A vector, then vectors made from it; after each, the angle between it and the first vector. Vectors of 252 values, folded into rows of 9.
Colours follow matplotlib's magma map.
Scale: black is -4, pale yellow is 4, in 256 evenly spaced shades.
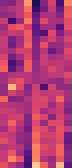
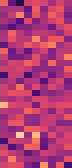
orthogonal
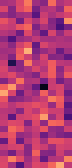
partly aligned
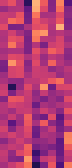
nearly opposite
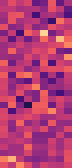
orthogonal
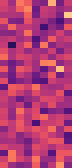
partly aligned
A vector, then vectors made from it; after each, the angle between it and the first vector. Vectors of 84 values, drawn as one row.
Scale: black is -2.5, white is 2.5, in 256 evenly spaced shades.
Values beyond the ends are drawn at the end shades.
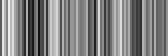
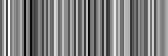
partly aligned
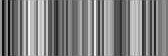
nearly opposite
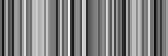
partly opposed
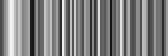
partly aligned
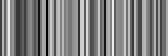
partly aligned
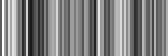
nearly parallel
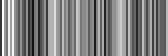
nearly parallel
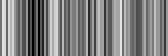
nearly parallel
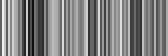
nearly parallel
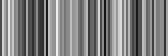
nearly parallel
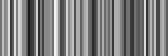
partly aligned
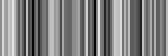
nearly parallel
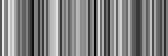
nearly parallel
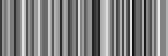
orthogonal
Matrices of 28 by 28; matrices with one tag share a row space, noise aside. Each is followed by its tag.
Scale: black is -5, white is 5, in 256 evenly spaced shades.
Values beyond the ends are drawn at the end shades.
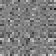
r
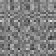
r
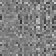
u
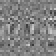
r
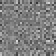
u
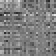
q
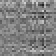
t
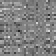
q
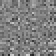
r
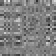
q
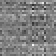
t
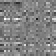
q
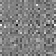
u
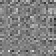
r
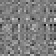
r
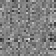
r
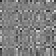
u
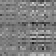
t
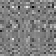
r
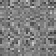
r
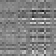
t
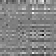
t
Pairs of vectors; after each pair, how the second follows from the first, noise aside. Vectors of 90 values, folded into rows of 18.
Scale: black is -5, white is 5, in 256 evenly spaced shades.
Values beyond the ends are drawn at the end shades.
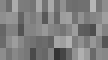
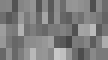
negated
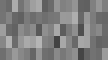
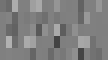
partly zeroed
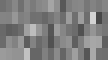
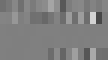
partly zeroed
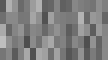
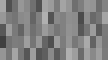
negated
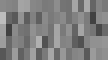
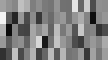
scaled up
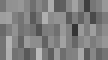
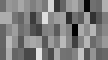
scaled up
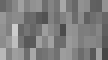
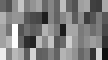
scaled up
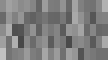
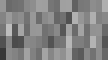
sign-scrambled
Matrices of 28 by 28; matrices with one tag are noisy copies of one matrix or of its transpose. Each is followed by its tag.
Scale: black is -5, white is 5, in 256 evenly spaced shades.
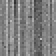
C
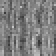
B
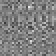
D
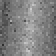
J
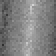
J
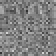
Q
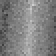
J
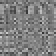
Q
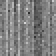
C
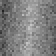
J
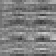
B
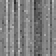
C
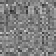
Q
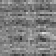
B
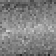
J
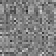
Q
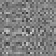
D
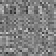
Q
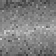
J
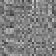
Q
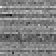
C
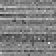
C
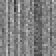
C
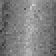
J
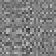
D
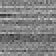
C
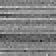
C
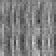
B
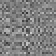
D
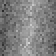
J
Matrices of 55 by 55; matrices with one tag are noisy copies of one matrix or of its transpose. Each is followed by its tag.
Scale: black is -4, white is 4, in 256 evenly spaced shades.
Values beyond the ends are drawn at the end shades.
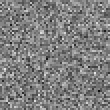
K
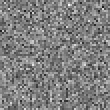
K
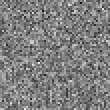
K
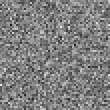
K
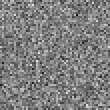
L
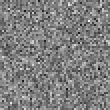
K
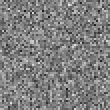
K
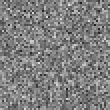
K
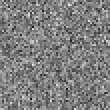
K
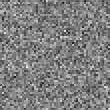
L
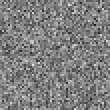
K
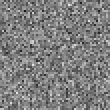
K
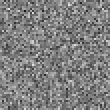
K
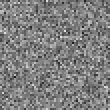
L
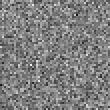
L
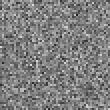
L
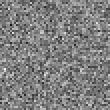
K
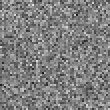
L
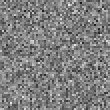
K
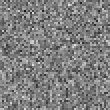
K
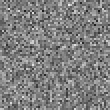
K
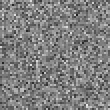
L
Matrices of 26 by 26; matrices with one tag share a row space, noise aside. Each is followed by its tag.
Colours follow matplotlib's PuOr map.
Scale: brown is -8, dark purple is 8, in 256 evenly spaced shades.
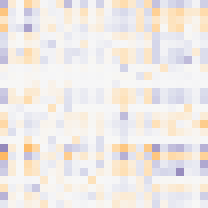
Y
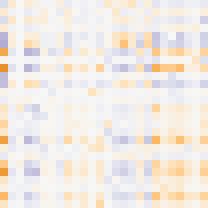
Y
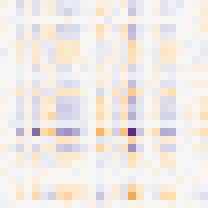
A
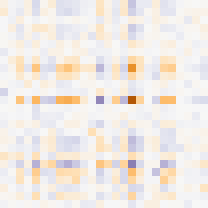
A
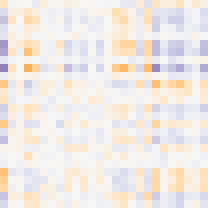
Y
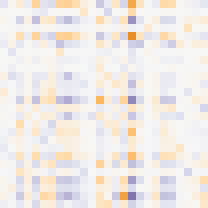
A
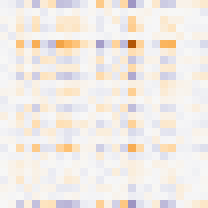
A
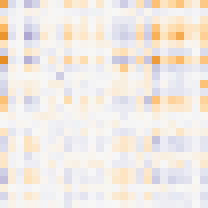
Y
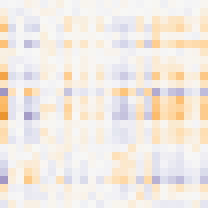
Y
